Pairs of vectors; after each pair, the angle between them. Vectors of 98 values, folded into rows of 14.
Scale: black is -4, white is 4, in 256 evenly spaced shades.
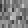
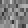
partly aligned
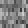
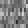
nearly parallel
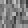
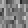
partly aligned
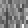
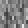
nearly parallel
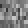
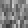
partly aligned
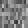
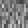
partly aligned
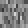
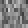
partly aligned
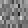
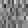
partly aligned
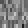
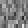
nearly opposite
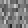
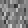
nearly opposite
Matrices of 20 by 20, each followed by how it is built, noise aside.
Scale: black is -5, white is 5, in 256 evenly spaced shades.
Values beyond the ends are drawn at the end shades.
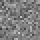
noise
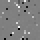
sparse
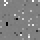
sparse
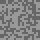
noise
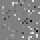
sparse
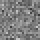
noise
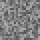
noise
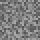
noise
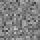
noise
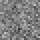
noise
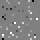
sparse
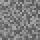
noise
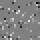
sparse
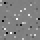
sparse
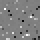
sparse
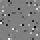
sparse
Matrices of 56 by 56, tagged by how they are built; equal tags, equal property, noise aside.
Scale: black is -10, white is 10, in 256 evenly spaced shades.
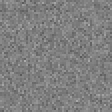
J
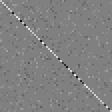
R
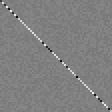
R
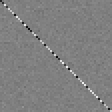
R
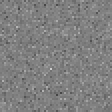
J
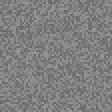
J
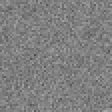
J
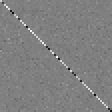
R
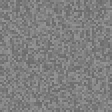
J
